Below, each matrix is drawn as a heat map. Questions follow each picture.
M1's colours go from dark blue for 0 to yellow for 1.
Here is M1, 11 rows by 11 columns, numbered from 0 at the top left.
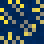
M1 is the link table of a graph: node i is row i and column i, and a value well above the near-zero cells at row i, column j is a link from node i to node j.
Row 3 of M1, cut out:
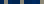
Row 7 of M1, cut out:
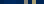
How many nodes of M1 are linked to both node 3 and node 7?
0
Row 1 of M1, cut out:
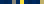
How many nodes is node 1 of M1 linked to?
3
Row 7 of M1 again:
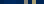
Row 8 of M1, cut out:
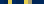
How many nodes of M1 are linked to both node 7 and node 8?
1
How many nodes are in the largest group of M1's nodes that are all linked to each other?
4
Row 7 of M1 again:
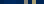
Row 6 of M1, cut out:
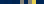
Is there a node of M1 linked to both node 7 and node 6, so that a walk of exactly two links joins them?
yes
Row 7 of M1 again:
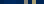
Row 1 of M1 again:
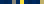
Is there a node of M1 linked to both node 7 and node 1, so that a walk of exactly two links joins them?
no
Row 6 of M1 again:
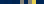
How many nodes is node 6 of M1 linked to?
3
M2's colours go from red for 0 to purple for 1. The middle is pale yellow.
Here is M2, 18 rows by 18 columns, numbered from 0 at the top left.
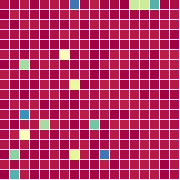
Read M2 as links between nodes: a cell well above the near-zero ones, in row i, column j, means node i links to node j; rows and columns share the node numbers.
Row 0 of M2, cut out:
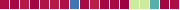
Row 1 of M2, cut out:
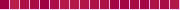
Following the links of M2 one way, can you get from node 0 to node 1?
yes
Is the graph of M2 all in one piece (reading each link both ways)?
no
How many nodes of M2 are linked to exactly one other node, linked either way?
8
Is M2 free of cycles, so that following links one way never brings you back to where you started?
yes
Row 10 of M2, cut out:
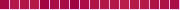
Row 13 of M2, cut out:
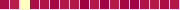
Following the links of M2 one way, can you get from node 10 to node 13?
no
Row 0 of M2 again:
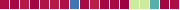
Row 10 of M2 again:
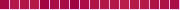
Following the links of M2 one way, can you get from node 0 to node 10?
yes
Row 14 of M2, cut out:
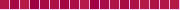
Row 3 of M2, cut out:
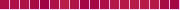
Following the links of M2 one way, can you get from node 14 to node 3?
no
